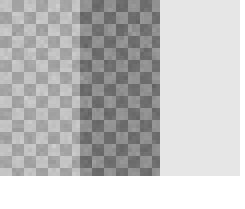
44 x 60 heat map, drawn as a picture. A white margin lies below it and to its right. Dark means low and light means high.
The table splits into one row of 3 panels. Panel 1,1: high, checkered. Panel 1,2: middling, checkered. Panel 1,3: very high, flat.
